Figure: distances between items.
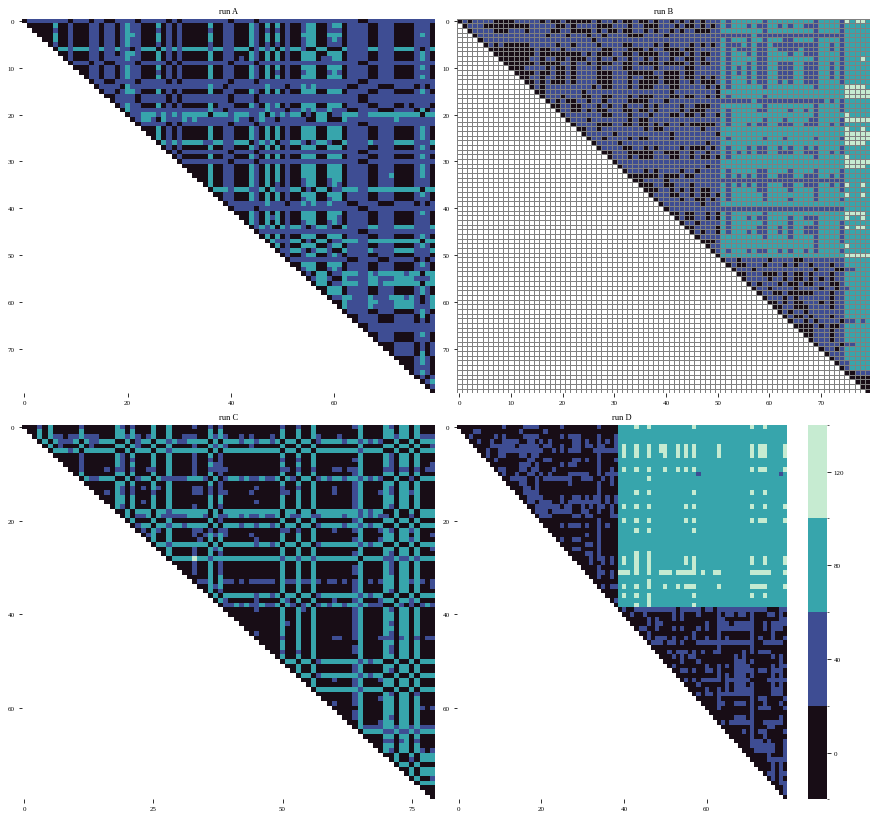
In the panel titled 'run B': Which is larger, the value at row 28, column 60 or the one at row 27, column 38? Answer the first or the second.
the first
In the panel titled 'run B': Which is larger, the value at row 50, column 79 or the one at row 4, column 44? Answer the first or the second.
the first
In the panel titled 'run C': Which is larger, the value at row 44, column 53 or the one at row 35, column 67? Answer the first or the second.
the first
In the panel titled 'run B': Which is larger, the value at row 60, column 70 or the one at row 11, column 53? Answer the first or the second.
the second
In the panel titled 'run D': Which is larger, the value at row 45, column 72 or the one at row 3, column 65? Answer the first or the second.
the second
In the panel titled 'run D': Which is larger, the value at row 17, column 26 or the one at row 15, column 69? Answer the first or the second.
the second
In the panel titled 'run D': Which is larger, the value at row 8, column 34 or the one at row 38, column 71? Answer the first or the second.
the second
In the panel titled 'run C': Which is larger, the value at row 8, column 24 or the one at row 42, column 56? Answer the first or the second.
the second
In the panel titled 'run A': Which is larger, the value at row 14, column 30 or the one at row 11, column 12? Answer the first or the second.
the first
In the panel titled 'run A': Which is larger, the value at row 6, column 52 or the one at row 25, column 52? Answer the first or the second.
the first
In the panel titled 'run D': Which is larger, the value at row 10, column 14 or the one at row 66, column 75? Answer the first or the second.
the first
